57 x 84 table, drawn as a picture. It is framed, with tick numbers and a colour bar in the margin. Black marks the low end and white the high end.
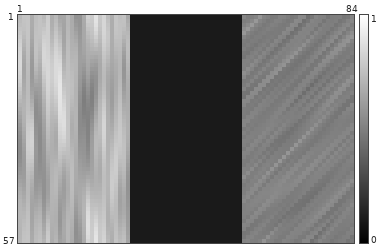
The table splits into one row of 3 panels. Panel 1,1: high, streaked downward. Panel 1,2: very low, flat. Panel 1,3: middling, slanting up to the right, faint in contrast.
